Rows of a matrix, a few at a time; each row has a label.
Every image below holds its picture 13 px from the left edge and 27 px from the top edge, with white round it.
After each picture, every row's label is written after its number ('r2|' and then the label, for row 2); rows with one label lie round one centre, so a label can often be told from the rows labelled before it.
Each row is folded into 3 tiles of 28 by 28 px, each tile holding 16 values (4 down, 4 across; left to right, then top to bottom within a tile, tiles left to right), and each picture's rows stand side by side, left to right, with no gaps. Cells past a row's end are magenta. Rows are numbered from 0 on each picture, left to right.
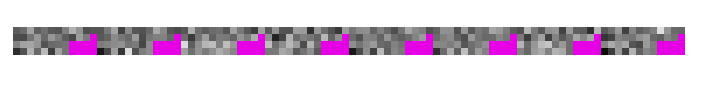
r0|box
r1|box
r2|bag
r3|bag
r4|box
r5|box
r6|bag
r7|box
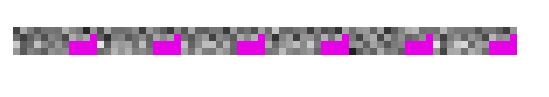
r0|bag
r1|bag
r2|bag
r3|bag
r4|box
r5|bag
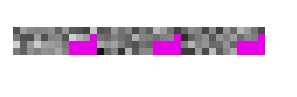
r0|bag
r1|box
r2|box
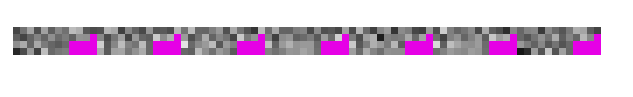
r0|box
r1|bag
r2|bag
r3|bag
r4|bag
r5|bag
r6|box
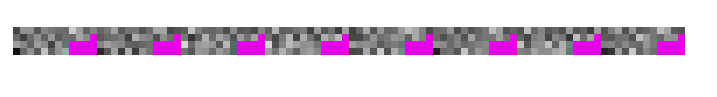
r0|box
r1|box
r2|bag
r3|bag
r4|box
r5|box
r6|bag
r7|box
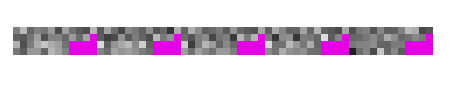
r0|bag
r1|bag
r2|bag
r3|bag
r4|box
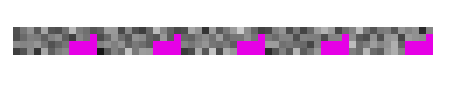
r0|box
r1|box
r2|box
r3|box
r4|bag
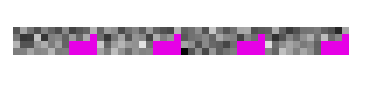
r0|bag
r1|bag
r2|box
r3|bag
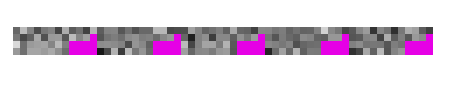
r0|bag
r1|box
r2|bag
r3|box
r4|box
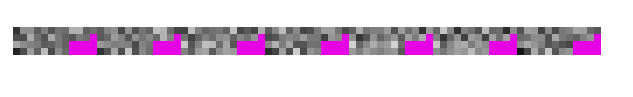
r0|box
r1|box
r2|bag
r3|box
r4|bag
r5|bag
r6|box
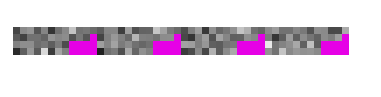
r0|box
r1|box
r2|box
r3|bag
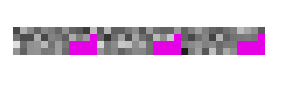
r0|bag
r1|bag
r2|box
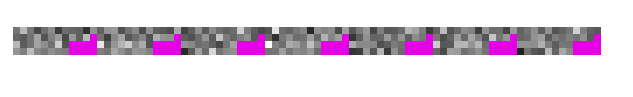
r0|bag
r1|bag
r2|box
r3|bag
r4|box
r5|bag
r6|box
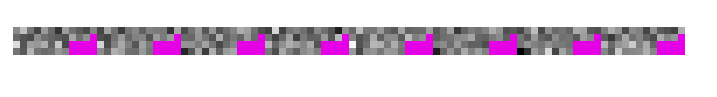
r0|bag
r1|bag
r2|box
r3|bag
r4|bag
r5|box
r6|box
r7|bag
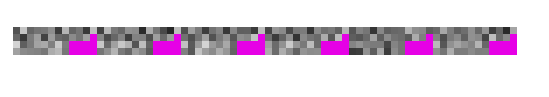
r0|bag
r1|bag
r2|bag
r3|bag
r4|box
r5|bag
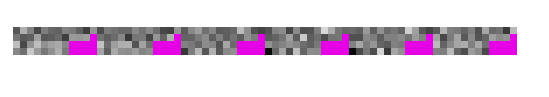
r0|bag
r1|bag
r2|box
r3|box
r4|box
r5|bag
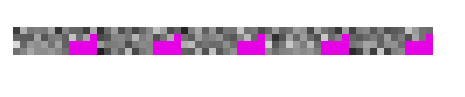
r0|bag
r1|box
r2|box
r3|bag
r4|box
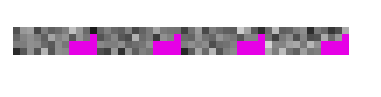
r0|box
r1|box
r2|box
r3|bag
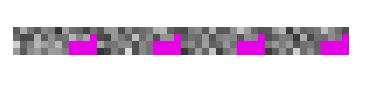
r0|bag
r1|box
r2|box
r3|box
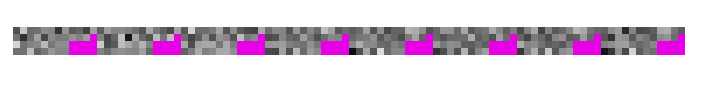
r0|bag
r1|bag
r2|bag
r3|box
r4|box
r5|box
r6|box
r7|box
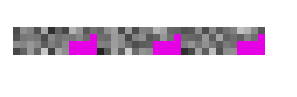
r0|box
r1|box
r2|box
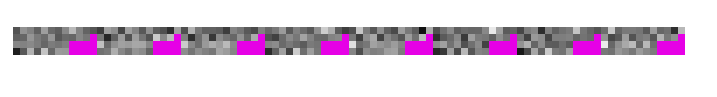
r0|box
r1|bag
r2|bag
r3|box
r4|bag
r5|box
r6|box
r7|bag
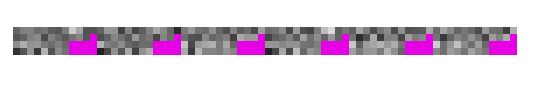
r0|box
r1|box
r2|bag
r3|box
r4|bag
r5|bag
